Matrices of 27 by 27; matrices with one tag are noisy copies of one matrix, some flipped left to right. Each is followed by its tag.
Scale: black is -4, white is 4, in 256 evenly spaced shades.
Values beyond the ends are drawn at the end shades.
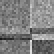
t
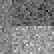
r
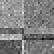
t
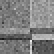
t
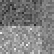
r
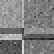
t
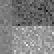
r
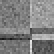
t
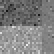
r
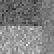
r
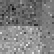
r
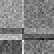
t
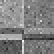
t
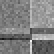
t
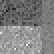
r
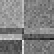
t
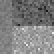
r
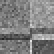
t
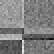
t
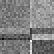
t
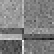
t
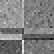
t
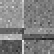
t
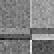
t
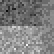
r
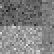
r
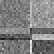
t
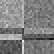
t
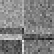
t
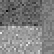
r
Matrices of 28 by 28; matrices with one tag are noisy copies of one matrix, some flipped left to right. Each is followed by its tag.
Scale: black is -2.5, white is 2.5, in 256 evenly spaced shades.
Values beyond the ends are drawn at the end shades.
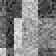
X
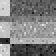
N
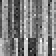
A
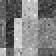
X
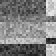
N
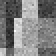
X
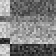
N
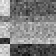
N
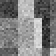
X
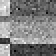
N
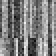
A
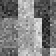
X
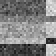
N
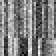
A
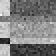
N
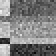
N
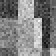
X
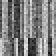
A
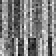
A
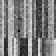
A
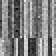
A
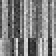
A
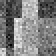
X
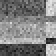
N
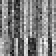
A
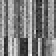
A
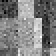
X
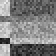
N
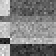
N
